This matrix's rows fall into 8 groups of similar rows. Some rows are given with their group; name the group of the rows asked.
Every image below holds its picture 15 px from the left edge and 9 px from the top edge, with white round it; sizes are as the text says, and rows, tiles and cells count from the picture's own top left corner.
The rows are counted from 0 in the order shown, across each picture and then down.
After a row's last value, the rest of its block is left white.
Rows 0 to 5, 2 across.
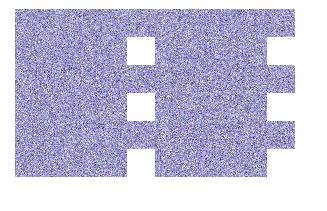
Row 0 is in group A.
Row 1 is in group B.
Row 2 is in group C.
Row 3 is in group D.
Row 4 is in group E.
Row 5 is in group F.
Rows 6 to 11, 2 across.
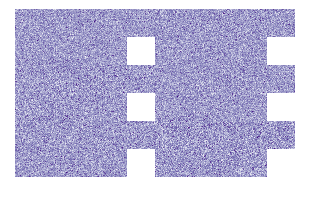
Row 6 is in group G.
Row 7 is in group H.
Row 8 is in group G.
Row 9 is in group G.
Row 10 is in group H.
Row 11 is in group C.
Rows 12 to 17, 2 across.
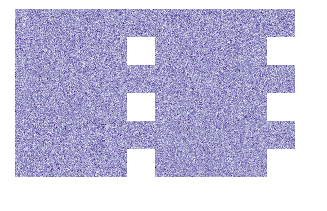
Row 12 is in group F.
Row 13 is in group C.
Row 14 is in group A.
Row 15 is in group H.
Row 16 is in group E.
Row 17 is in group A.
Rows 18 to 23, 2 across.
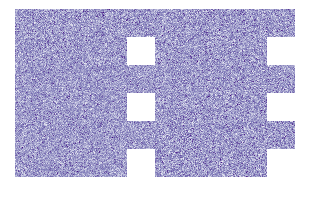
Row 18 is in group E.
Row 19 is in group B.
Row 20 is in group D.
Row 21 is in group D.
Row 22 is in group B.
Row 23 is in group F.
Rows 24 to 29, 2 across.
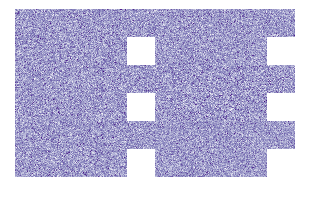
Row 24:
H
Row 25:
G
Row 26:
E
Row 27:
D
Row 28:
D
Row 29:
G
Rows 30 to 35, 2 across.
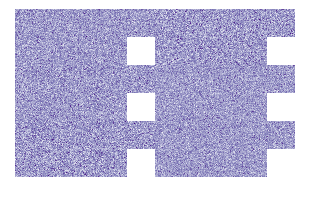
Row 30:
H
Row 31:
H
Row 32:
C
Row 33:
G
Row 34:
D
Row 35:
B
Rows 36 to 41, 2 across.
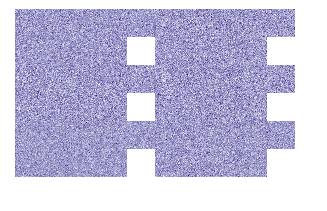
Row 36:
H
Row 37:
G
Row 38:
H
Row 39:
F
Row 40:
A
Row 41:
D
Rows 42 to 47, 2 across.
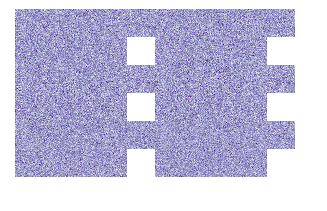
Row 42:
A
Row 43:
G
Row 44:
A
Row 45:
A
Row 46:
F
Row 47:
A
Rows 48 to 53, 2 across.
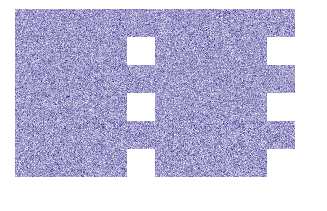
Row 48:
H
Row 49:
A
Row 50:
D
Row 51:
G
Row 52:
E
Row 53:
E
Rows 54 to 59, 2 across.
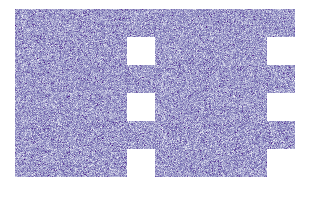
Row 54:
H
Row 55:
G
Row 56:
D
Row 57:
B
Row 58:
D
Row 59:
C
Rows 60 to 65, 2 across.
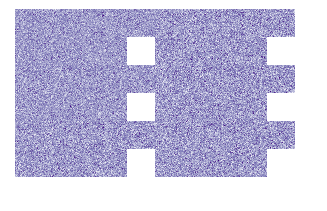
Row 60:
E
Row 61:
E
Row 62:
C
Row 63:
C
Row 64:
E
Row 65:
C
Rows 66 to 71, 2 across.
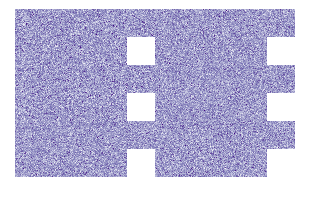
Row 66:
F
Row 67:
A
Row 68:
B
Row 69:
C
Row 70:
D
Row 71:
G
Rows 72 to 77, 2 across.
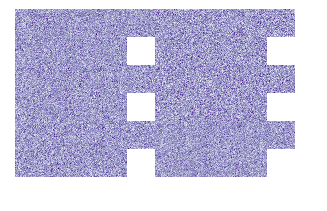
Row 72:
F
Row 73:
E
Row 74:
B
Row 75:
H
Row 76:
E
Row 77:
B
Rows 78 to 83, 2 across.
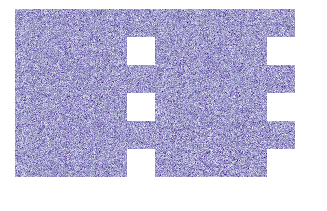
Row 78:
B
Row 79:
A
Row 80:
D
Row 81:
B
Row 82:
B
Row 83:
D
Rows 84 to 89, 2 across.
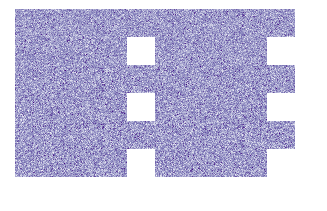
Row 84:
D
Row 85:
E
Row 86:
E
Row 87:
H
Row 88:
E
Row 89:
E
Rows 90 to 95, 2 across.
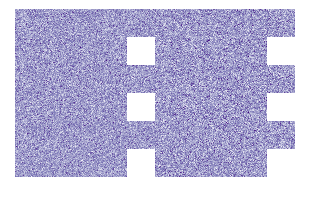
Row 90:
F
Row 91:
D
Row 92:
H
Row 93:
D
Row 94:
C
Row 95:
A
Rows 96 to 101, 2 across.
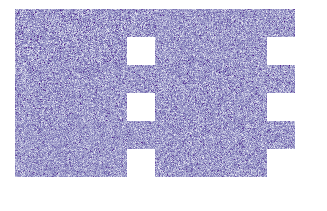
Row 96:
H
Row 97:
G
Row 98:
F
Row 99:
A
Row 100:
B
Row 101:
E
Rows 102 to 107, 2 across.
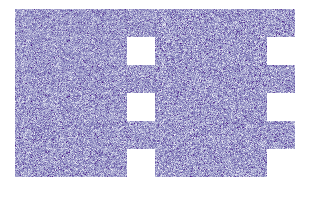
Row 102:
D
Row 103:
F
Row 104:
D
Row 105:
H
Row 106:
D
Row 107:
E
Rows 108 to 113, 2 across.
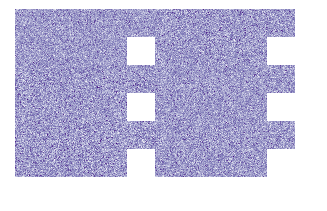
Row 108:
G
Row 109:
B
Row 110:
F
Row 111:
A
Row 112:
A
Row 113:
A
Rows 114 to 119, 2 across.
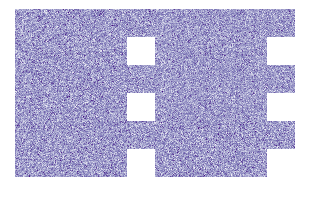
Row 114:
B
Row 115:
B
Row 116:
D
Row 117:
B
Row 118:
H
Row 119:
G
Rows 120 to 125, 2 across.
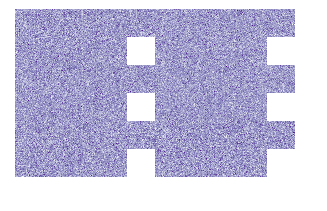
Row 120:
C
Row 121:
B
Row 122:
C
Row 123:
A
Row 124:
A
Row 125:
F
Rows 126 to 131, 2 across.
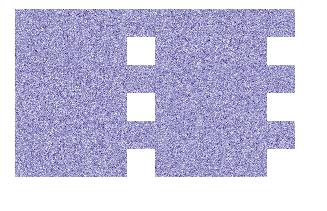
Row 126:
A
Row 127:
D
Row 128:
G
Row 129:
D
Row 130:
E
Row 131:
A
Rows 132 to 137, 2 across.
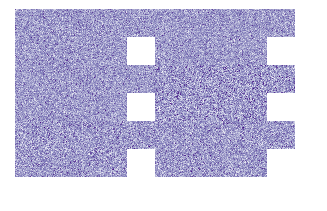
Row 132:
G
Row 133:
B
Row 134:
G
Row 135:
H
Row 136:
C
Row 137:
E
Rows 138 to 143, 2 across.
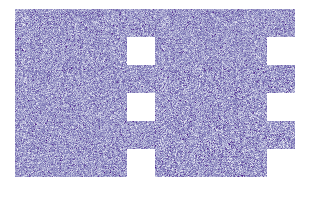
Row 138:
F
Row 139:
F
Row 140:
C
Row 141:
C
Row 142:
H
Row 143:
A
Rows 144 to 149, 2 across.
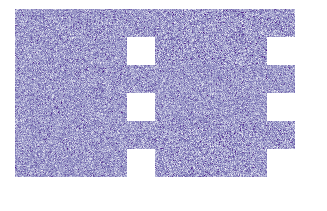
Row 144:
G
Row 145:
E
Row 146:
E
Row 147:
G
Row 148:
A
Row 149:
G
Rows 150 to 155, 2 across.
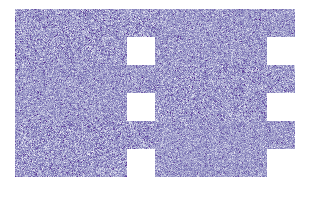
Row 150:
A
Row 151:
H
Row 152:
H
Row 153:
E
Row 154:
C
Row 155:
B
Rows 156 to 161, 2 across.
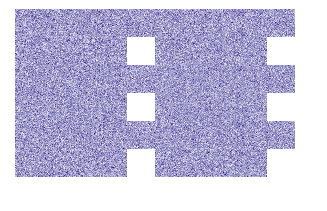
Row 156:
D
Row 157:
E
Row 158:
H
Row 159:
B
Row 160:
G
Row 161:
D
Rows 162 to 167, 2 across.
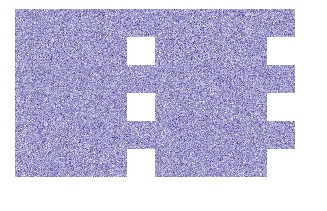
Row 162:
E
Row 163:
E
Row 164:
D
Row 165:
G
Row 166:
B
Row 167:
F
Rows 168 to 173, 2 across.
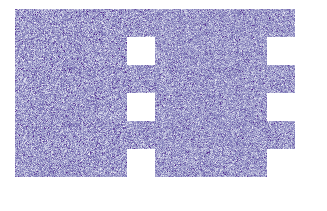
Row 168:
E
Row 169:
B
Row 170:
C
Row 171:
F
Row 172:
C
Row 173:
D
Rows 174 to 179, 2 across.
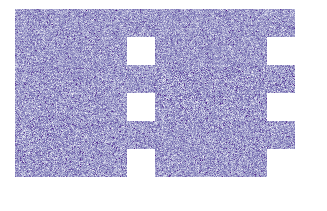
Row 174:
A
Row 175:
A
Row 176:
G
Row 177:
F
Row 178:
F
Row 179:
H
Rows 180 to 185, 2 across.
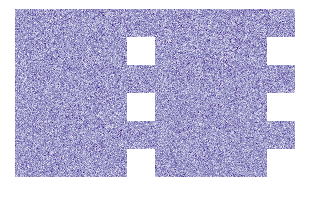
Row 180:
E
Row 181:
D
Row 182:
C
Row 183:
C
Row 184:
E
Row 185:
A
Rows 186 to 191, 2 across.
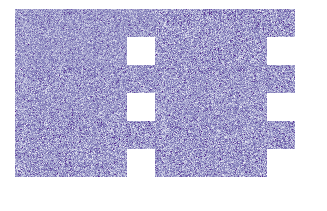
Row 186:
C
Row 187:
C
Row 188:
C
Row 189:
B
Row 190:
B
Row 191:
F
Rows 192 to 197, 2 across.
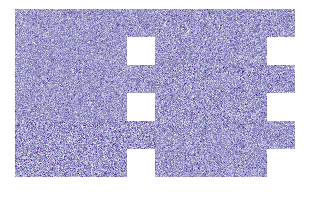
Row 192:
C
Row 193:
C
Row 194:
A
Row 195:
E
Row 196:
H
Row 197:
E
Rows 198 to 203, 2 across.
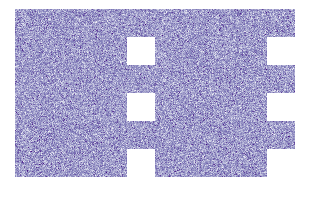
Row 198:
F
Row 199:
B
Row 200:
G
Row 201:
G
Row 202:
F
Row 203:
H
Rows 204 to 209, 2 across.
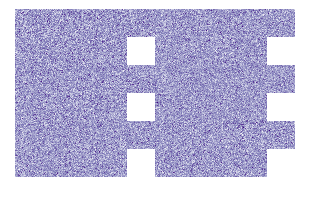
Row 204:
C
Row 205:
D
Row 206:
D
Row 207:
F
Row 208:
B
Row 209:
E
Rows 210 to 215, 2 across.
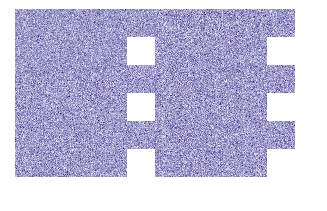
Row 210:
H
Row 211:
C
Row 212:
D
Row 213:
F
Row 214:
G
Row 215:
F
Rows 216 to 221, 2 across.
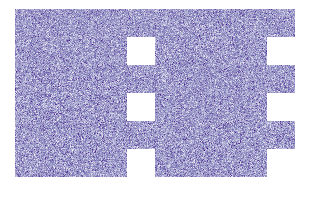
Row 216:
D
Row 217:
G
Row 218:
D
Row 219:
F
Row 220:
G
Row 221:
A
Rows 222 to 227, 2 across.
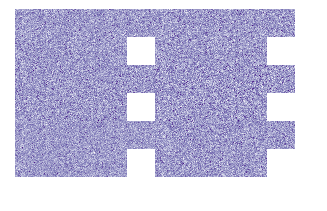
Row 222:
B
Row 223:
B
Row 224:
H
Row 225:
H
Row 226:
B
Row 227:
F
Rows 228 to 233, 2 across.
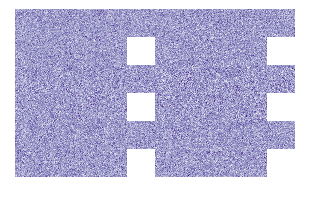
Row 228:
B
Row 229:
G
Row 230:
C
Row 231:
F
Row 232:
F
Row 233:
D
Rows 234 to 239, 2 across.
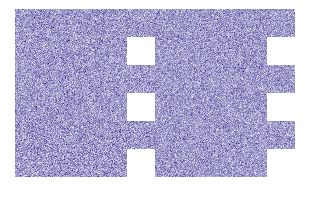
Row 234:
D
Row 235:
H
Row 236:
A
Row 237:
E
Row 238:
H
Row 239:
A
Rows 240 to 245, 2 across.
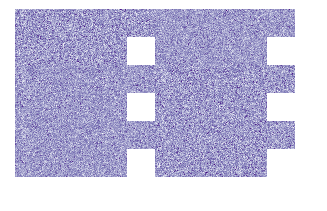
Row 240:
H
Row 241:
A
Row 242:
F
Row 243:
F
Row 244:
F
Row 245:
H
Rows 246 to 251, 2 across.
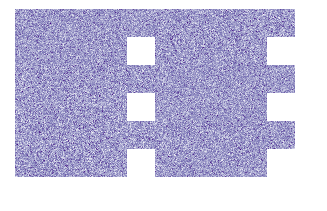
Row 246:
H
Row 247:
A
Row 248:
B
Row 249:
H
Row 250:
A
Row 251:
C
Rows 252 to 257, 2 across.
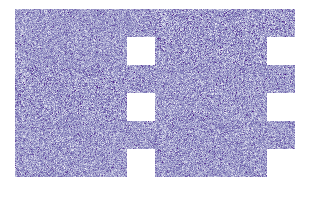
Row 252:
B
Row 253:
F
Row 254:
F
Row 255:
G
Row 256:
G
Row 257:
F
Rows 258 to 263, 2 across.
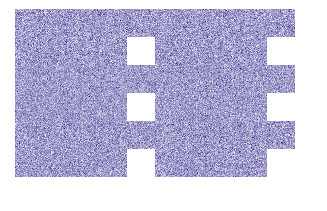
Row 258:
B
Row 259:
A
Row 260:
A
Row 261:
G
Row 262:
C
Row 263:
B
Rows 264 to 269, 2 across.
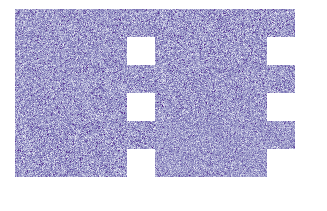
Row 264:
H
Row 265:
H
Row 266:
E
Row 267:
F
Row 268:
F
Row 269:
G
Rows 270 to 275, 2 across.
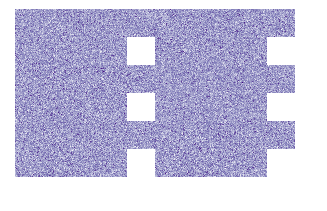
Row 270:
G
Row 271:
F
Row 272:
E
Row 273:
D
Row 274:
G
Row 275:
G
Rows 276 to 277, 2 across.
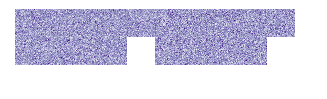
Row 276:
D
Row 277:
F
